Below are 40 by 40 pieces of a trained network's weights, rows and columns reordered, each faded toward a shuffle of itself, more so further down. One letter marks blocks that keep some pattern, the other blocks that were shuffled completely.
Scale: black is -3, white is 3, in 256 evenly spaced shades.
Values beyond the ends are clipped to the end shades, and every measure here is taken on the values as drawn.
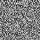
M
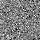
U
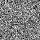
M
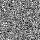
M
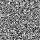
M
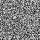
M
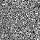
M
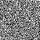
U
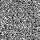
M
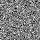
U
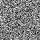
U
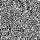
U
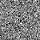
M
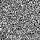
M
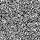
M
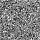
M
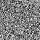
M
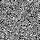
U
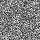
U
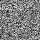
M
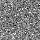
U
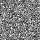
U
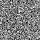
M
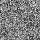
M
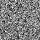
U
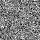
M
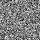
U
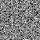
M
